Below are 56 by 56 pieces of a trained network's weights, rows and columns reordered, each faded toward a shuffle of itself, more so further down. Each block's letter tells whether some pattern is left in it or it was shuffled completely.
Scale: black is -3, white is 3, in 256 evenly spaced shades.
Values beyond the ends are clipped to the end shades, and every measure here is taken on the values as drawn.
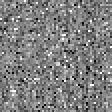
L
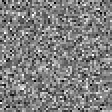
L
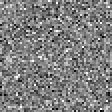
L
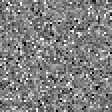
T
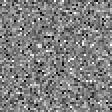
T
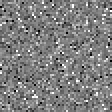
T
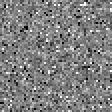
T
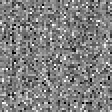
L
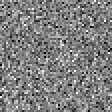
T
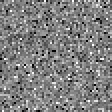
T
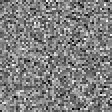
L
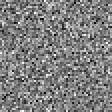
L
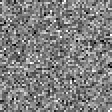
T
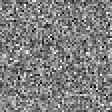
T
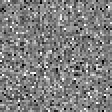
L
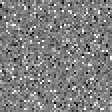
T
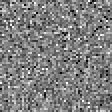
L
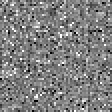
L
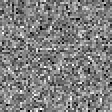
L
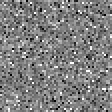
T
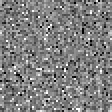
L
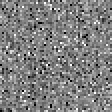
L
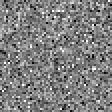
T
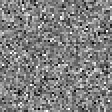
T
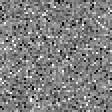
T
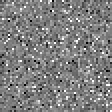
T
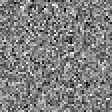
L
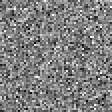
T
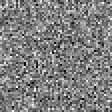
T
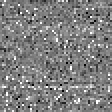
L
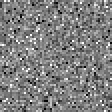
T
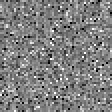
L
